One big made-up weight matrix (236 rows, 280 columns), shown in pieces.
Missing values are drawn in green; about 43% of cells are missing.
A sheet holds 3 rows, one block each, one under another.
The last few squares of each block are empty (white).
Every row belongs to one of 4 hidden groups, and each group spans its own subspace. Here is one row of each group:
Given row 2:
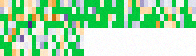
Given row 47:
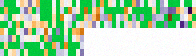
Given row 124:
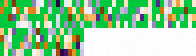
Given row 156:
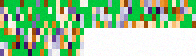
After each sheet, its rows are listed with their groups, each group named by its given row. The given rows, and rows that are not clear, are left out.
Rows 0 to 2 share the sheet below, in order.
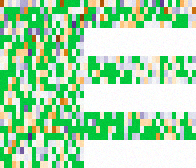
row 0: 124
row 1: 47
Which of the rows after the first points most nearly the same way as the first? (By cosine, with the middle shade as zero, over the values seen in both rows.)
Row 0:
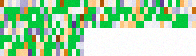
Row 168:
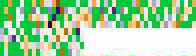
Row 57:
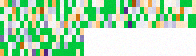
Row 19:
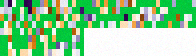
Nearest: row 168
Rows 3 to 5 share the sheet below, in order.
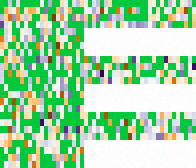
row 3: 124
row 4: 2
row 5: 2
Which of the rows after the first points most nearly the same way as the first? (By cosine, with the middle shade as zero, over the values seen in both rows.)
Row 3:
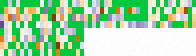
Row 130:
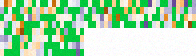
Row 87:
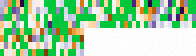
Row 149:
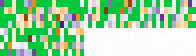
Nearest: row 149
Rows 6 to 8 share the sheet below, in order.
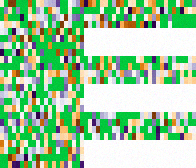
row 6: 2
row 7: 156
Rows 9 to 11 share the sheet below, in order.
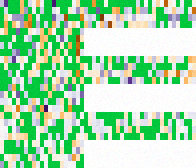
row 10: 2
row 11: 156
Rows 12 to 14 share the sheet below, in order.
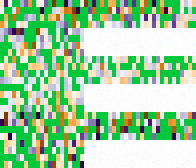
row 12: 156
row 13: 124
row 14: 156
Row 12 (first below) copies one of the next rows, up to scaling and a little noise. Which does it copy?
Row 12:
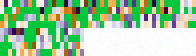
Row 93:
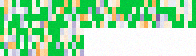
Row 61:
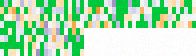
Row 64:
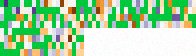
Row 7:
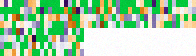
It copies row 7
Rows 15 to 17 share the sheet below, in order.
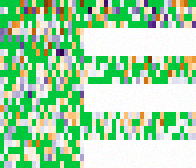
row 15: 47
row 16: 2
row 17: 124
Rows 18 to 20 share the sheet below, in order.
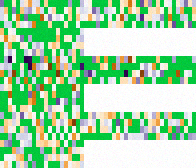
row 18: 156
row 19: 124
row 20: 156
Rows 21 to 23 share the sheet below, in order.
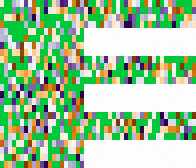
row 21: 156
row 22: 2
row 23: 47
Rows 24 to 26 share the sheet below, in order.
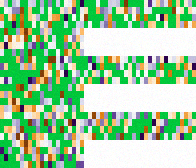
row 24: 47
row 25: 2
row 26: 47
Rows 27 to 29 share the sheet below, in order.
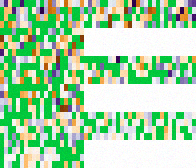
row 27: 2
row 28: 124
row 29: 47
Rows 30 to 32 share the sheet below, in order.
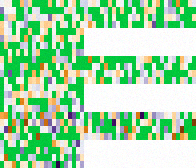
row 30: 47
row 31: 2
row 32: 124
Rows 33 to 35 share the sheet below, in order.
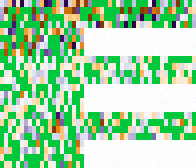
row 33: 156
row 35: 124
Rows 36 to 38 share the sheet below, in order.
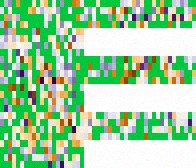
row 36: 124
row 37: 156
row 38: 47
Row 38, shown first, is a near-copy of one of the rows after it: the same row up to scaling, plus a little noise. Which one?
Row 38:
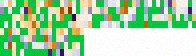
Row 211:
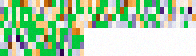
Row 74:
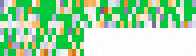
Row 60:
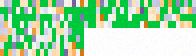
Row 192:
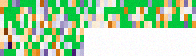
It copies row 211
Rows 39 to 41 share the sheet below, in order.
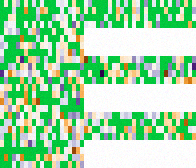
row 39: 156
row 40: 2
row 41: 124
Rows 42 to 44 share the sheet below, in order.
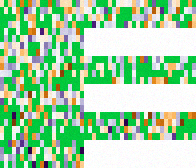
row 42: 47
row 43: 47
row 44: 2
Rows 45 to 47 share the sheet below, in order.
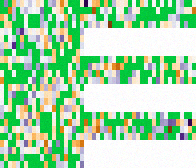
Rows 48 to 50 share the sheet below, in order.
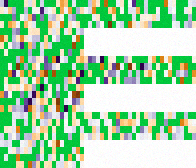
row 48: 2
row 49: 124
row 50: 156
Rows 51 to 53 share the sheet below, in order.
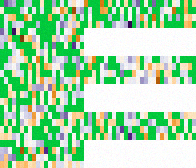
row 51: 156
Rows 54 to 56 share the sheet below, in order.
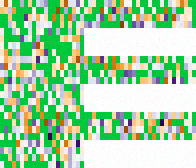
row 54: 124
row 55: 156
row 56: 124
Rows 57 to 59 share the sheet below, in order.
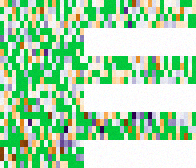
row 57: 2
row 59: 2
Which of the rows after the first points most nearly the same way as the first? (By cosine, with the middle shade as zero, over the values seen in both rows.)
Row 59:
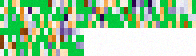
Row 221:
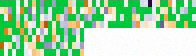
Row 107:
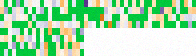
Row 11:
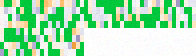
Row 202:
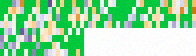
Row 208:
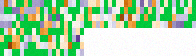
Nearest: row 221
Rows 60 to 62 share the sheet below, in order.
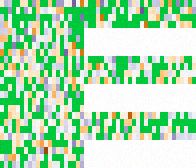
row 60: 47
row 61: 156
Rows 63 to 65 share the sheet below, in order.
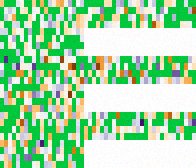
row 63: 124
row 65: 124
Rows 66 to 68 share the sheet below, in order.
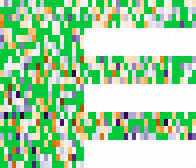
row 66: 124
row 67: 47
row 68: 156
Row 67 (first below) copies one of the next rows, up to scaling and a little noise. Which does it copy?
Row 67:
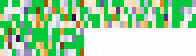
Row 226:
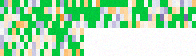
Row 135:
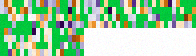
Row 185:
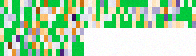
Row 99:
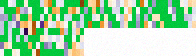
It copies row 185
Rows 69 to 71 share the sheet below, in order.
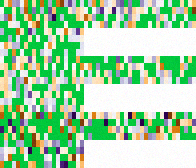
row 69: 124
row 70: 2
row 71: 47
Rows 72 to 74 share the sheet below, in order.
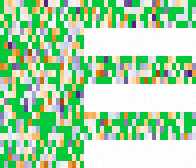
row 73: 47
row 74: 47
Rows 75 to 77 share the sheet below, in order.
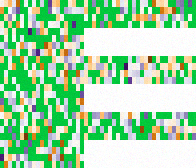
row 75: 47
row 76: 2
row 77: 47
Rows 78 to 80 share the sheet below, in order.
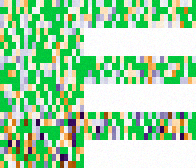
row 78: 124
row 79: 47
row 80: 47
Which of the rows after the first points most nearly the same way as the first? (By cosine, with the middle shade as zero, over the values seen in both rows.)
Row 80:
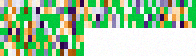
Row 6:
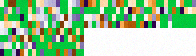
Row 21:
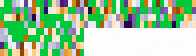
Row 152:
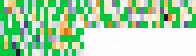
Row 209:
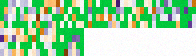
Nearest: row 21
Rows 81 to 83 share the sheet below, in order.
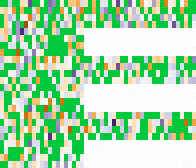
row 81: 2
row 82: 47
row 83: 124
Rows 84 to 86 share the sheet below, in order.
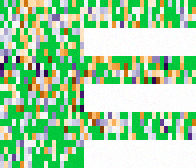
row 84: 124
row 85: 47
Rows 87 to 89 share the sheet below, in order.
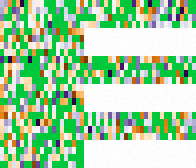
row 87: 2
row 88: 124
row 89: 156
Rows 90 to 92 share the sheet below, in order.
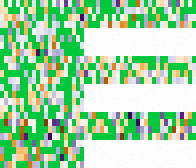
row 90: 156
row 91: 124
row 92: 47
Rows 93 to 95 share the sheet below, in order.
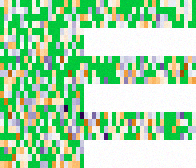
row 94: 124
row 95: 47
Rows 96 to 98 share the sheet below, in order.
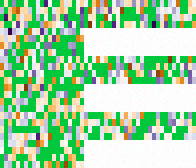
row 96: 47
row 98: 124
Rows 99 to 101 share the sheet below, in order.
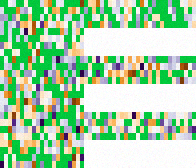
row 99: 47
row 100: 156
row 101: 2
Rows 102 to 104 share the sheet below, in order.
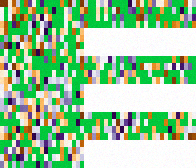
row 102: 156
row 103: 156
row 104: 156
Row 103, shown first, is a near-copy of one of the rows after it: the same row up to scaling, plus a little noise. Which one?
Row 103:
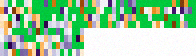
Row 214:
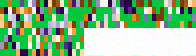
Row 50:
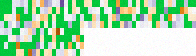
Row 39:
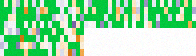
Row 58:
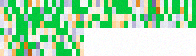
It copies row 214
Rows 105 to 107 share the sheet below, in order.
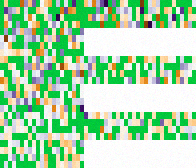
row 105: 47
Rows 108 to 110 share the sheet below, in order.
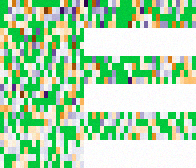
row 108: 156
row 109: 156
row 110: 124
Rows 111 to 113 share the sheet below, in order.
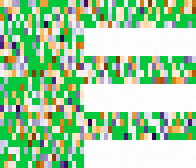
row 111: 2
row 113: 47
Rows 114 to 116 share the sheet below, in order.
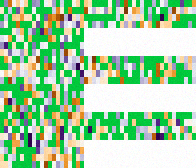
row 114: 47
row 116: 47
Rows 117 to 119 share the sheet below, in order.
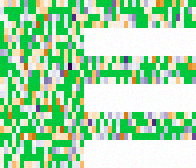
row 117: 47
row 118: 47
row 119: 47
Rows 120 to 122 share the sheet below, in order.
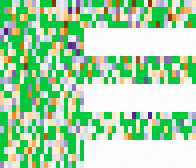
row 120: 2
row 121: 124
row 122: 2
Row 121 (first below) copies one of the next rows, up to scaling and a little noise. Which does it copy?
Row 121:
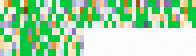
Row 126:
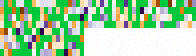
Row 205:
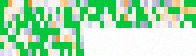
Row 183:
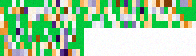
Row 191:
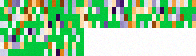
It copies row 205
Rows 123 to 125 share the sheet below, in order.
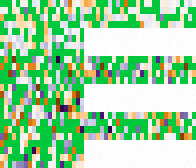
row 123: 47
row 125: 124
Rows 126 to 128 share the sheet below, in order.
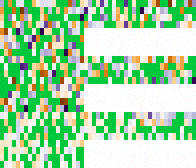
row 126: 124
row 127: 47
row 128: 2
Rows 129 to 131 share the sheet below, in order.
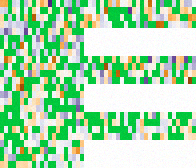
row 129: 2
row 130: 2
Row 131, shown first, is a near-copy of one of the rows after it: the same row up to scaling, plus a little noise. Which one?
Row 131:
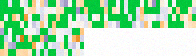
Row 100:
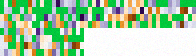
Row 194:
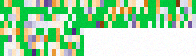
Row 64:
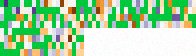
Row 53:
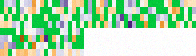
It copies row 53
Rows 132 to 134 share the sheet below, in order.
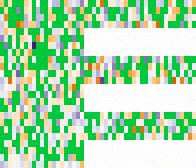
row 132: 47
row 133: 156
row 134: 156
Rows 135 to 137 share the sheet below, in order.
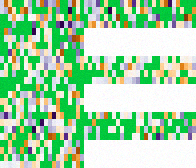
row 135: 47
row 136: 124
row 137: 2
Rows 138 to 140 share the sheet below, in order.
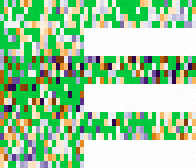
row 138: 124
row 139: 47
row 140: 124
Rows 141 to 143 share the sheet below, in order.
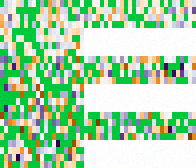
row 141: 124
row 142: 124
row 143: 156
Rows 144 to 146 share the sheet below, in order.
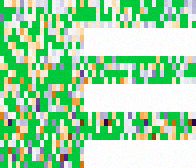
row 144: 2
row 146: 47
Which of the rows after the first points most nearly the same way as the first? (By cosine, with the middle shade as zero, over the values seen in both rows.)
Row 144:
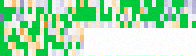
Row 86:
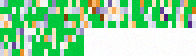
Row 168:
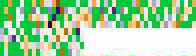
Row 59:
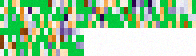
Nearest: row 59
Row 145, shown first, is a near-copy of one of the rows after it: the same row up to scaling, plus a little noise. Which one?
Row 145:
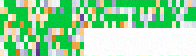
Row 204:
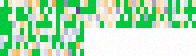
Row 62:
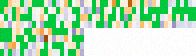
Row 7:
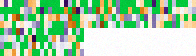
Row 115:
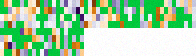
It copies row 115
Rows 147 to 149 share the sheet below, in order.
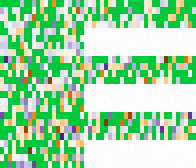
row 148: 2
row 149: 47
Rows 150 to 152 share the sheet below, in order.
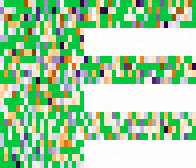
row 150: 47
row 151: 124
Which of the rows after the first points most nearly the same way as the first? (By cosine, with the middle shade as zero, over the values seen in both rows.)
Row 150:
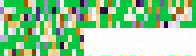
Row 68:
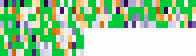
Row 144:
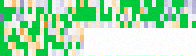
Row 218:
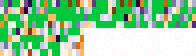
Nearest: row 218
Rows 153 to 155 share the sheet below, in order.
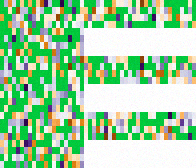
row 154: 47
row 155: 47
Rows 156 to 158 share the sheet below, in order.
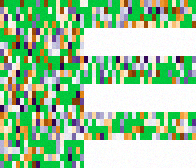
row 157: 156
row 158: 156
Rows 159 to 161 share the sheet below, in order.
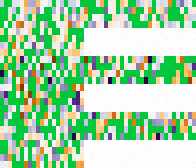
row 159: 47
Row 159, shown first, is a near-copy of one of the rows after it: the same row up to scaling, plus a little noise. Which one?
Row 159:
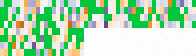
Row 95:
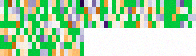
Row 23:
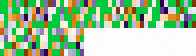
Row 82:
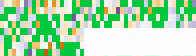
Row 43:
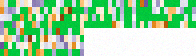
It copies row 95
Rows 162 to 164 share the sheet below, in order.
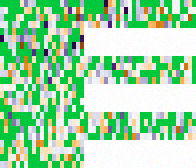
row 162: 2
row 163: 124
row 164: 124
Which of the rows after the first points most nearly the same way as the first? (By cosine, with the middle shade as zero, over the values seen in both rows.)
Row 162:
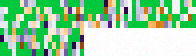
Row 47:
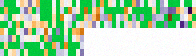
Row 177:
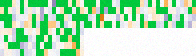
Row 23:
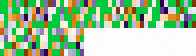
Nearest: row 47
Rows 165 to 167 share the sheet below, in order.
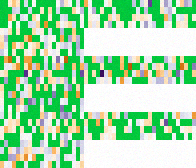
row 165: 2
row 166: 124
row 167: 156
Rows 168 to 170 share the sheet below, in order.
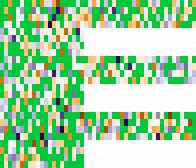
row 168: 124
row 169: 124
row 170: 47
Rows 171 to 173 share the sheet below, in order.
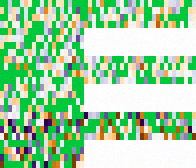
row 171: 156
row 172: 47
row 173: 47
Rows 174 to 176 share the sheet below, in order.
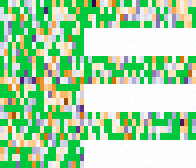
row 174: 156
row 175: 47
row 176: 2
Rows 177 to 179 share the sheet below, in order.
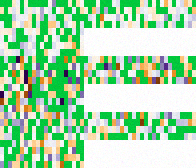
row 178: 47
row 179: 124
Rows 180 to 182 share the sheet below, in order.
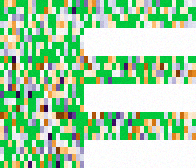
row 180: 156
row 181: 2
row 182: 124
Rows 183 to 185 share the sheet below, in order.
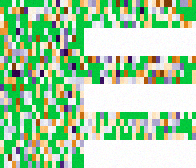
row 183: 124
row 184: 156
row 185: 47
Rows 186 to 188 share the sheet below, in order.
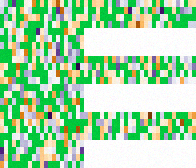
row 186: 124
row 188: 2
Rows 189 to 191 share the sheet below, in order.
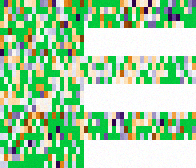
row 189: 2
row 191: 124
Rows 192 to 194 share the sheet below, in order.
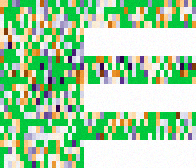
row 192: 47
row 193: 124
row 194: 156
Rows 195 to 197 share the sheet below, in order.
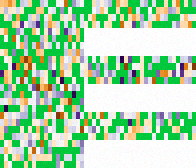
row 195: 124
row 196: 124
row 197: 124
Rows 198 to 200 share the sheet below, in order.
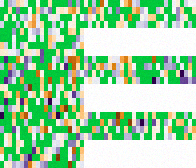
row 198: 156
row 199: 124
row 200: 124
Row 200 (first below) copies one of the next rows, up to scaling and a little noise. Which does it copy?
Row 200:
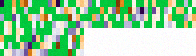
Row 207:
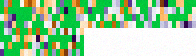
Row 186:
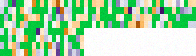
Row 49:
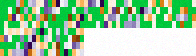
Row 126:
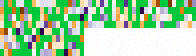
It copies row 49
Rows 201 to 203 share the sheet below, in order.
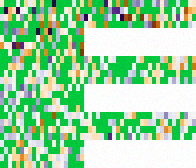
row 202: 2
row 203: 2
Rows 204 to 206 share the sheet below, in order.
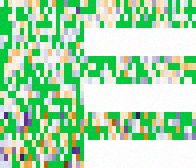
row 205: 124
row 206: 124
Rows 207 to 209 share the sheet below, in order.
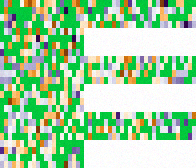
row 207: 124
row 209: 124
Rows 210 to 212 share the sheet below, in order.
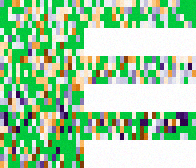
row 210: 47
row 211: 47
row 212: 124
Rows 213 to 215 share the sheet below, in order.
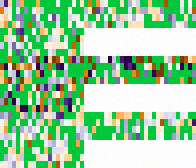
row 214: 156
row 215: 124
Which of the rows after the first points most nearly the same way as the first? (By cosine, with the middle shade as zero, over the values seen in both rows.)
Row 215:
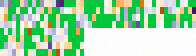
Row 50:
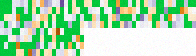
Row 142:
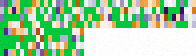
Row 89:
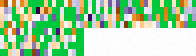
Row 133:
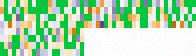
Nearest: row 50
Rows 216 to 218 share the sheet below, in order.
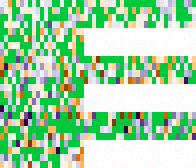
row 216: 2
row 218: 124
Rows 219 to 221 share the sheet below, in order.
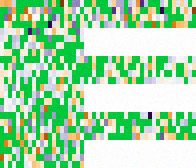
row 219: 124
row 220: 2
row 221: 2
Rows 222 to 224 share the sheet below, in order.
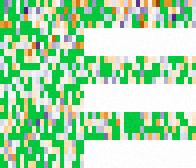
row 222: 124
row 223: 47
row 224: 47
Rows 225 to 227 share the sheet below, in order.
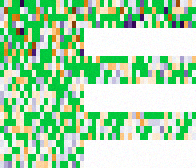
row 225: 156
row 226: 47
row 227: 47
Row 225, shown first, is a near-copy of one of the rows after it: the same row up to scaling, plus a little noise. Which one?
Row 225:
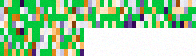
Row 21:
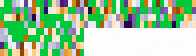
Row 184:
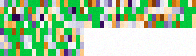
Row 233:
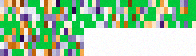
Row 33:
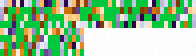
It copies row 33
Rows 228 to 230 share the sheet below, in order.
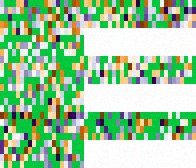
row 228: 124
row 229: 124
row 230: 124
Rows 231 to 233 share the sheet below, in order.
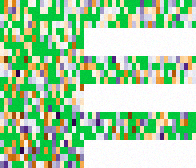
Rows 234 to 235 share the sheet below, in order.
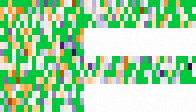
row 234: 47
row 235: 47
